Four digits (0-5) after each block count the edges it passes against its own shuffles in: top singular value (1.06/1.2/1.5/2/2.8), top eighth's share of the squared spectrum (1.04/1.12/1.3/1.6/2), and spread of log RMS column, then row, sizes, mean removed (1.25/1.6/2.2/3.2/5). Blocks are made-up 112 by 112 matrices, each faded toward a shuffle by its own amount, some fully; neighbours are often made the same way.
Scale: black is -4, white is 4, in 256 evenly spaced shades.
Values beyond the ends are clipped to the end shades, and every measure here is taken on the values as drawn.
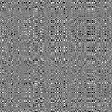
5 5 4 4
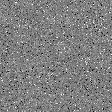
2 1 0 0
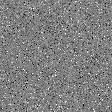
1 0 0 0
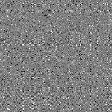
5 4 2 2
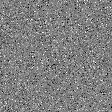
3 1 0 0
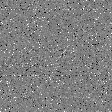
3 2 0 1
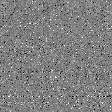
3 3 1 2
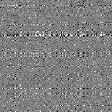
5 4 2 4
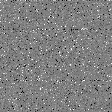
3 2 0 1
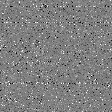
3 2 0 2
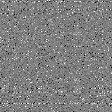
4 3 1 2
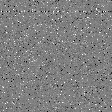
3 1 0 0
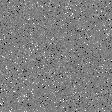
0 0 0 0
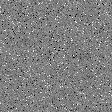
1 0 0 0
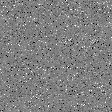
2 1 0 1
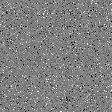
3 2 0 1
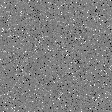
0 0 0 0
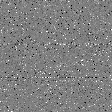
3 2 0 1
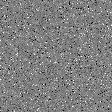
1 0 0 0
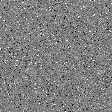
0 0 0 0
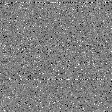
2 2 0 2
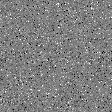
0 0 0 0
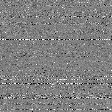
3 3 0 4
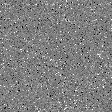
0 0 0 1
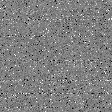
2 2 0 2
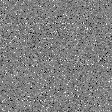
1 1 0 2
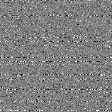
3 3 0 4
